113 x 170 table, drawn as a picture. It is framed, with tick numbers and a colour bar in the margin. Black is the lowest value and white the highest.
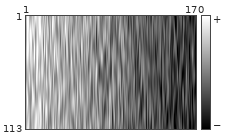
Slope: up to the left. Ninth with the highest average: top left. Grain: streaks running down.
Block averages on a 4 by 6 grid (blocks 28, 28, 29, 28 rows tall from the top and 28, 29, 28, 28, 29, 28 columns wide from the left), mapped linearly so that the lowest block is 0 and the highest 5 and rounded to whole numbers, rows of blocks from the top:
5 4 3 2 1 0
5 4 3 2 1 0
4 4 3 2 1 0
4 4 3 2 1 0
